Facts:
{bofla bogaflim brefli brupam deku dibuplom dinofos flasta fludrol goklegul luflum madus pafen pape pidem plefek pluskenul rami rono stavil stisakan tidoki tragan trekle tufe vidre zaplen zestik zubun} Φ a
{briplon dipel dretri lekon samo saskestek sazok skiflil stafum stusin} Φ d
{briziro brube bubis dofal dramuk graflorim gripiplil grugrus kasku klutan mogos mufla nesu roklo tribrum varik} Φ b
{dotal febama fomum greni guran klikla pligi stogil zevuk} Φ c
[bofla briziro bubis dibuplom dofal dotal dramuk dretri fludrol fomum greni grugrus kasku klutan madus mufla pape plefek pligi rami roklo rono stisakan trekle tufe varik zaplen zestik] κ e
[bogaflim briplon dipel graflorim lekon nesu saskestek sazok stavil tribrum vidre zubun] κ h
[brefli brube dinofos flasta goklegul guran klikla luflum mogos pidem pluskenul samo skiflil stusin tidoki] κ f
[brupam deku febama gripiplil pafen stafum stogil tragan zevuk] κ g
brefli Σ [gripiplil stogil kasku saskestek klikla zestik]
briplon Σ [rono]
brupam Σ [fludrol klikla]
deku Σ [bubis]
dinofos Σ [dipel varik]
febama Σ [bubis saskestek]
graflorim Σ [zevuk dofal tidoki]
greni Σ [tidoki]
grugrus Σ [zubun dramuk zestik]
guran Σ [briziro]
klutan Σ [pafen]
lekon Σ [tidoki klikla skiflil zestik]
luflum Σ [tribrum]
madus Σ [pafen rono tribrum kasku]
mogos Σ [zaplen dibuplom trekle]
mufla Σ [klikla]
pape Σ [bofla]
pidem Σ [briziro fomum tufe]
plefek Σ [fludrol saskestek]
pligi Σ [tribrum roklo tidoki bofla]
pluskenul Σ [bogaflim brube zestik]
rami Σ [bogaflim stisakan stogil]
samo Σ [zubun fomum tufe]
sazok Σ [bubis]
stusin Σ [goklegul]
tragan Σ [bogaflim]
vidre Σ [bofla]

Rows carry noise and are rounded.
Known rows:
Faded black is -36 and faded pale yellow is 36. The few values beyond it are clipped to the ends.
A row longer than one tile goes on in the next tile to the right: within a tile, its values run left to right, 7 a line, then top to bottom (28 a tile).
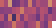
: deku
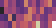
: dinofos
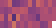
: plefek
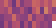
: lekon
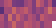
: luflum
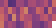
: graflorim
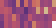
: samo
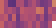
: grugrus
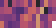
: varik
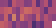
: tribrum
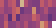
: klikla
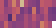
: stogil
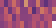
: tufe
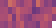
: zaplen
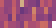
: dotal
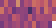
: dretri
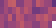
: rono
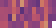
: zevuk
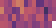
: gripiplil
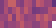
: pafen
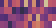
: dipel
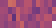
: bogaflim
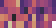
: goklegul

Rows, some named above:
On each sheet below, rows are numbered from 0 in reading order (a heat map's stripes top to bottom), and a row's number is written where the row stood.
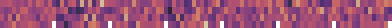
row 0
brupam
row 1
dipel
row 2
pligi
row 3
dinofos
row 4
skiflil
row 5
briziro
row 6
febama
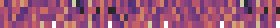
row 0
fomum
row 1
stusin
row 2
dinofos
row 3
zubun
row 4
stusin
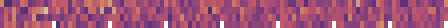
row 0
guran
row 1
sazok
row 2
brube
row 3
briplon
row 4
fludrol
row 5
mogos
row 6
zevuk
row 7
grugrus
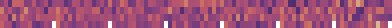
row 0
dofal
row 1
nesu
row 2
tidoki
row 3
saskestek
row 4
roklo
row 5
klutan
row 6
fomum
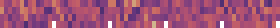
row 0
bubis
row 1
dramuk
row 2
fomum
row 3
bofla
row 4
pidem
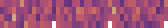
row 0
greni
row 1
mufla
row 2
brube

